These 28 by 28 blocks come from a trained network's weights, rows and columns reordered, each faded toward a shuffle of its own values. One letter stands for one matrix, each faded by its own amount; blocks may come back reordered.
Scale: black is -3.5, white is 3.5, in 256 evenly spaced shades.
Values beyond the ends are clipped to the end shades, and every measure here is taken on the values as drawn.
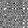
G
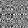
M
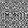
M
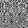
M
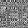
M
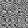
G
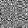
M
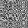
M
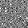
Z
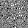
Z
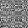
M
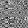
M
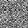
Z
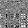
G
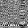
M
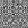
M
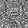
Z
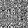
Z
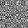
G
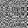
G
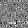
Z
